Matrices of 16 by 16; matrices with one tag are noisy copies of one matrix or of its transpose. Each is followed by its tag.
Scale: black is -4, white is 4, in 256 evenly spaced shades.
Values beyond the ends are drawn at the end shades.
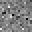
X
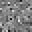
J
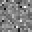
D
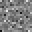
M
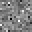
J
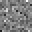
M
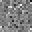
M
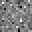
D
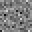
M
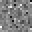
M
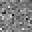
X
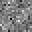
J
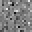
X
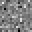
D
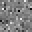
J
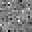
J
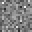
D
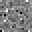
M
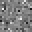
J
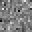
J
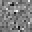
X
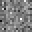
J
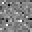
D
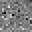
X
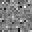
D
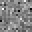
J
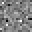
D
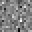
D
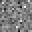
D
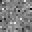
J
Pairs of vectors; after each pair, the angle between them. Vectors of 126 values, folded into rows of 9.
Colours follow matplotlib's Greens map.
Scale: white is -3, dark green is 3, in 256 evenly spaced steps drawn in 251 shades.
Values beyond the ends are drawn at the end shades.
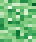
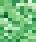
orthogonal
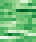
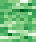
nearly parallel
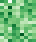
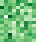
orthogonal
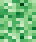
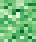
partly opposed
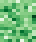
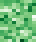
nearly opposite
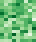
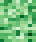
partly opposed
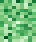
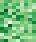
orthogonal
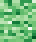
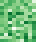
partly aligned
